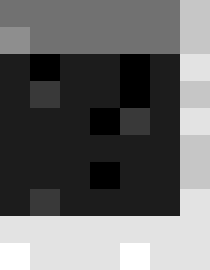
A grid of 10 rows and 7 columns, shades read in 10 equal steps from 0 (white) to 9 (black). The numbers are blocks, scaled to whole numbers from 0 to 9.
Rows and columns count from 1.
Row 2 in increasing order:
2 4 5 5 5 5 5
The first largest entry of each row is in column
1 2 2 5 4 1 4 1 1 2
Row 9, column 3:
1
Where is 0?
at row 10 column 1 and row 10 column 5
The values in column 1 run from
0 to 8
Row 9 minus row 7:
-7 -7 -7 -8 -7 -7 -1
